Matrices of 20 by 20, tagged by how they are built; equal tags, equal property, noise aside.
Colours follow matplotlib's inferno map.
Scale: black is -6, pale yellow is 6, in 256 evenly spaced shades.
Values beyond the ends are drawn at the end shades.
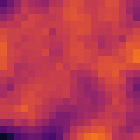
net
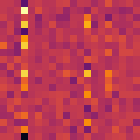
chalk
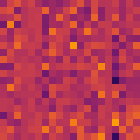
chalk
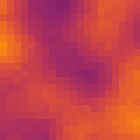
net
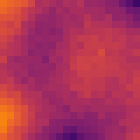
net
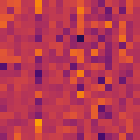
chalk
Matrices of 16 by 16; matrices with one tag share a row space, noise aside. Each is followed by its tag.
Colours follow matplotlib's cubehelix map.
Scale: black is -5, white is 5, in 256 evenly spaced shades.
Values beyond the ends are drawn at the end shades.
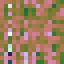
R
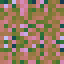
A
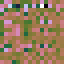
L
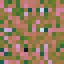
L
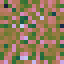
A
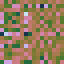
L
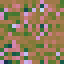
L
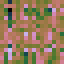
R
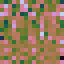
A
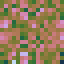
A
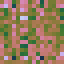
A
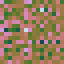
L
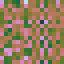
L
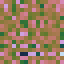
A
